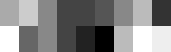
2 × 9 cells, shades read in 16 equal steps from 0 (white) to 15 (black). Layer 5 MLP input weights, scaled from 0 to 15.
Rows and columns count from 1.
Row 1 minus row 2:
5 -6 0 0 -2 -5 3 4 11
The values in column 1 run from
0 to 5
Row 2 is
0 9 7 11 13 15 4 0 1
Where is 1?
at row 2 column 9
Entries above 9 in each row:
4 3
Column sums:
5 12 14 22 24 25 11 4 13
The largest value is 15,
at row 2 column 6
